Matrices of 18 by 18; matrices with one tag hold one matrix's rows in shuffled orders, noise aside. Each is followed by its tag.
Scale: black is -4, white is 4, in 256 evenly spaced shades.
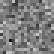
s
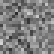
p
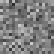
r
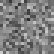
p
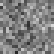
p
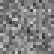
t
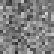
p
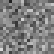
p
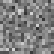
r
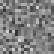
r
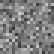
r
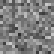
s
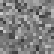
s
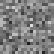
t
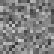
r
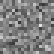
s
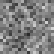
p
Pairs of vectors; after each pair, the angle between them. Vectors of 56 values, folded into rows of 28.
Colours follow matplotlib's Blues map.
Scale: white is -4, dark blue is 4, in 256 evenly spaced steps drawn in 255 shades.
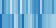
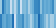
nearly parallel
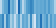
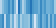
nearly parallel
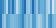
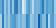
partly opposed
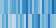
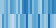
nearly parallel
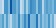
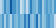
nearly parallel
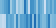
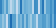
orthogonal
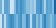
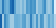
nearly opposite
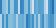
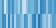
orthogonal
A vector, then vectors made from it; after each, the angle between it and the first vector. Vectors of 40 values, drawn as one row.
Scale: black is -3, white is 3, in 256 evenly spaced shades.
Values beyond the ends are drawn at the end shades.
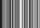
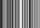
nearly parallel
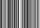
partly aligned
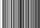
nearly opposite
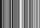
nearly parallel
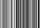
partly opposed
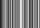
nearly parallel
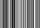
orthogonal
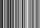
partly aligned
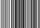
partly opposed
